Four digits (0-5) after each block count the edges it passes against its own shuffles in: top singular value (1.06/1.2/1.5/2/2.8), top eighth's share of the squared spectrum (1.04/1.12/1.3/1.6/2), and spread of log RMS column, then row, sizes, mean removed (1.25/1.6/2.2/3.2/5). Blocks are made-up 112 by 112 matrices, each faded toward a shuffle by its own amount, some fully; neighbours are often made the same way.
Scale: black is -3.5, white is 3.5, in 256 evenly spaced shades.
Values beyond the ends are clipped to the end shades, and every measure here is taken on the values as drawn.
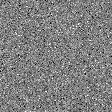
0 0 0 0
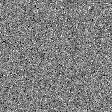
0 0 0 0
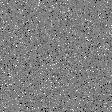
0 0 0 0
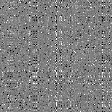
5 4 3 2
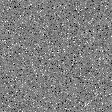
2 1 0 0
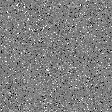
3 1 0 0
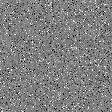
2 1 0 0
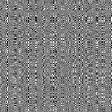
5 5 4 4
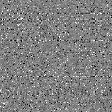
4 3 1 2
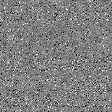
4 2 1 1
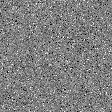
0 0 0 0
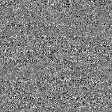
1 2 0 3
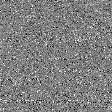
1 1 0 2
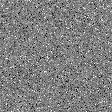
0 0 0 0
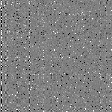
5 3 2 1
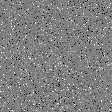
0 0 0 0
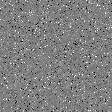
2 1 0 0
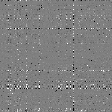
5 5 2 3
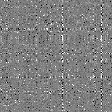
5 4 3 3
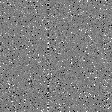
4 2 1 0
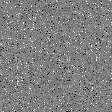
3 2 1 0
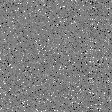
2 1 0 0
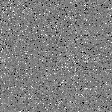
3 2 1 1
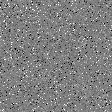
2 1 0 0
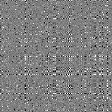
5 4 3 3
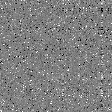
3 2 1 1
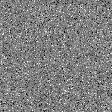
3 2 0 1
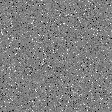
0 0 0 0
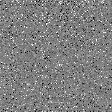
1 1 1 2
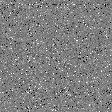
1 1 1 1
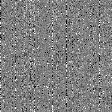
2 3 3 0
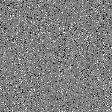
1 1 1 0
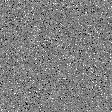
1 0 0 0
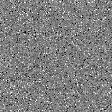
3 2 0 1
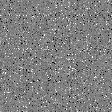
4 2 1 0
